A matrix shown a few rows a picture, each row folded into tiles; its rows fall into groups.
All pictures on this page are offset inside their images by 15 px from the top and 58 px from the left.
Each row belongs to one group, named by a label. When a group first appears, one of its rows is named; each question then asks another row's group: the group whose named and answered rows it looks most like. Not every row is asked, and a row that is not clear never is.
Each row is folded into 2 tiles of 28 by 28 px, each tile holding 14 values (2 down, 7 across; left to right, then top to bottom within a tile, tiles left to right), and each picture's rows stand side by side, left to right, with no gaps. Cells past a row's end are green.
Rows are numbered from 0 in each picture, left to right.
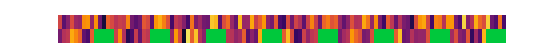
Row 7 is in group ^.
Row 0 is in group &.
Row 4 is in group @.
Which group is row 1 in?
@
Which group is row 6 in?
@
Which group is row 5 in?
&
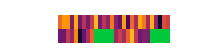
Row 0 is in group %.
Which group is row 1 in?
&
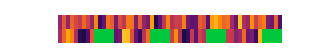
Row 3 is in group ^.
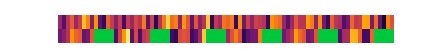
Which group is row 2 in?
%
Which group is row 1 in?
&
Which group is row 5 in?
&
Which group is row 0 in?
&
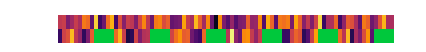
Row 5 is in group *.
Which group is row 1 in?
@
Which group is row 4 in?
%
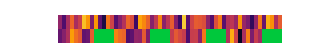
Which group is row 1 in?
*
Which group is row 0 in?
&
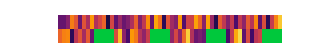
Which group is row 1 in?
@
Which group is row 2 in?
&
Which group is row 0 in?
*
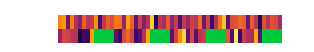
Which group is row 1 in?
%
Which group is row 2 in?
&
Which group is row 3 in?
*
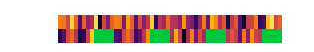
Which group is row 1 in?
%
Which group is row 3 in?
@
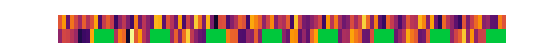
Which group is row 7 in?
&
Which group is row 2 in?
&
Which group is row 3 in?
*
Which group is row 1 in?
@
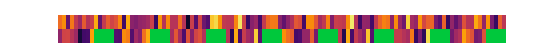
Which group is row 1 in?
%
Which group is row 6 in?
^
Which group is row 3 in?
*
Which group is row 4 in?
*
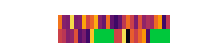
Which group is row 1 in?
*
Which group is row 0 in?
^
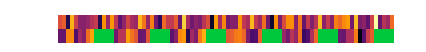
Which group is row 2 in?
%
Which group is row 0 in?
%
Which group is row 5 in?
%
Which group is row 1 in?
&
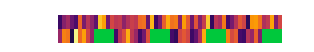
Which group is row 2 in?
%
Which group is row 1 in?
&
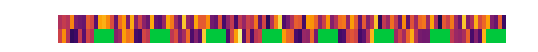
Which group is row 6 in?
&
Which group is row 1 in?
%
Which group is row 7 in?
^
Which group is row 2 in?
^
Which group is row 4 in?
*
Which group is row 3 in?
&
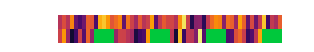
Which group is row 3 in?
%
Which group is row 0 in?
@
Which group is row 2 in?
*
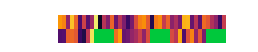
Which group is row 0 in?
%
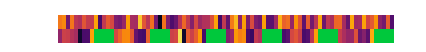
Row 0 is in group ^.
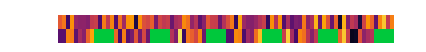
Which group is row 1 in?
*
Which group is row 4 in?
@
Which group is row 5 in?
@
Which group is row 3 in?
%
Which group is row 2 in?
*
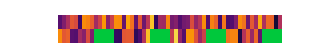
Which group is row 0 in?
*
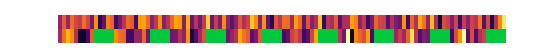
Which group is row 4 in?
%
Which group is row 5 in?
*
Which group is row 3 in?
&
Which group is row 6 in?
&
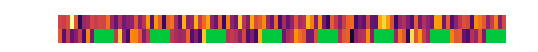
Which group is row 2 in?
^
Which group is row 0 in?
*
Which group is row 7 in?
*
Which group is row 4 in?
&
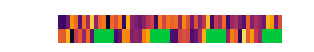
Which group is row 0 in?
*
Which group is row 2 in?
%
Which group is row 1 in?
%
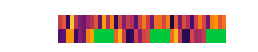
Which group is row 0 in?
%
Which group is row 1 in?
@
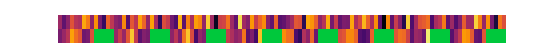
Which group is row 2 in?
&
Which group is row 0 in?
&
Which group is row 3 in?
^
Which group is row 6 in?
^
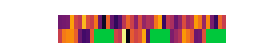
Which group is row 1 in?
*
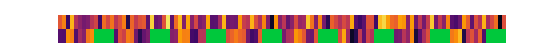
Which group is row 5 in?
@
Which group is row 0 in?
%
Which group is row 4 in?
&
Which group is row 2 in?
%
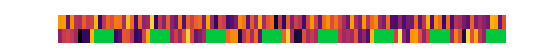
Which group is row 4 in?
@
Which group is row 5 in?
^
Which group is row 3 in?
*
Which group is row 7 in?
@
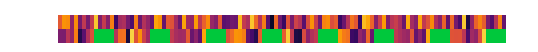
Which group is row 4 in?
@
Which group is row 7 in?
^
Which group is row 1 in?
@
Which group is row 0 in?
%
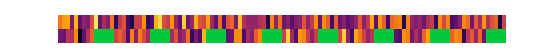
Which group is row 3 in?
%
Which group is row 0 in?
%
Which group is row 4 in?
@
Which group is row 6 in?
%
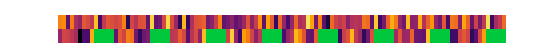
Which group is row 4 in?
&
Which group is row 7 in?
%
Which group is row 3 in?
@
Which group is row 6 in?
^
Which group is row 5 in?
&
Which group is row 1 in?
&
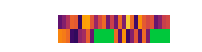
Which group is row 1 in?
*
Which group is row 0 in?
*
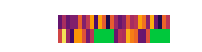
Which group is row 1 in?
&
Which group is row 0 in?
@
